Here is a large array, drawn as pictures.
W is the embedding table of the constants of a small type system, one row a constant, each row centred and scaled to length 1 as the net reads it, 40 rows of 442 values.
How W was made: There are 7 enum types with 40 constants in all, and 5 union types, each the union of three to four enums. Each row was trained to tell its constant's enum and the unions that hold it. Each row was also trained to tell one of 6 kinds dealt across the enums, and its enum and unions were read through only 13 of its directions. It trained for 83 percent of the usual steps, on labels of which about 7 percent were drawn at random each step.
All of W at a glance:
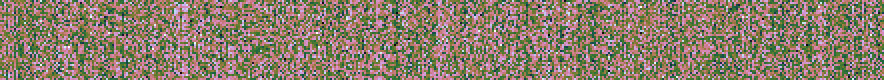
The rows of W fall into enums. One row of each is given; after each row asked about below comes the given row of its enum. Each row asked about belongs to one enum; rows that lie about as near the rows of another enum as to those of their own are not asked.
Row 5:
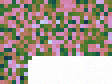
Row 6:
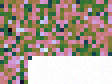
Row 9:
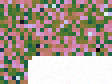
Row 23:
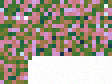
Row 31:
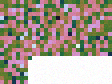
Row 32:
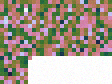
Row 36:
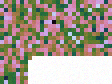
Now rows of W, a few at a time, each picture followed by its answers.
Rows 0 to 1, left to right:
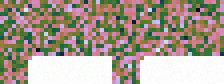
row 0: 23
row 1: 6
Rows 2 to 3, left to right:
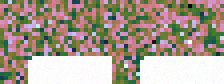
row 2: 32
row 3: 36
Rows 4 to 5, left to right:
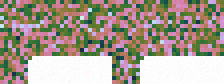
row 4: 9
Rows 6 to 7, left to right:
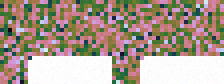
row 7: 36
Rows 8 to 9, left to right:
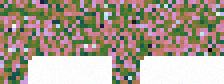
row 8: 9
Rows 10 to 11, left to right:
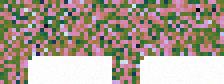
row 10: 23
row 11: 5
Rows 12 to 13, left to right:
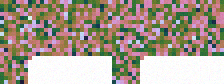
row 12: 5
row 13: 32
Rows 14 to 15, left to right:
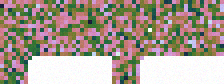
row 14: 9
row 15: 6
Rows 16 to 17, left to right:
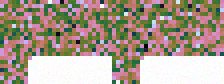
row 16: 31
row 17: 6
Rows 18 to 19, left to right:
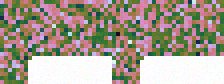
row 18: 36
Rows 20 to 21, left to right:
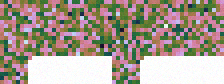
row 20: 32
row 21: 6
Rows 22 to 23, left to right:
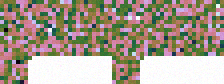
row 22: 5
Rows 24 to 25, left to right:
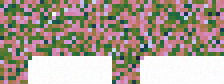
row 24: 23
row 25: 5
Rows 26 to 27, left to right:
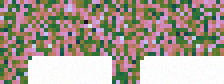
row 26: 23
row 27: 36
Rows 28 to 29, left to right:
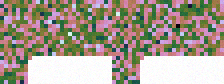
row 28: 36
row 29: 6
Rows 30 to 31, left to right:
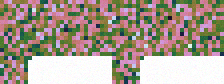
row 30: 32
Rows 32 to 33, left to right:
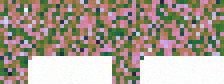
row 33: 31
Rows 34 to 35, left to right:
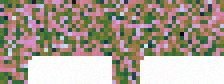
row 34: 31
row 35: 9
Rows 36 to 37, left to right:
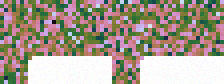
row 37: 9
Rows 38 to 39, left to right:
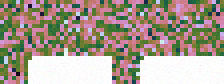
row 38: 23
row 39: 5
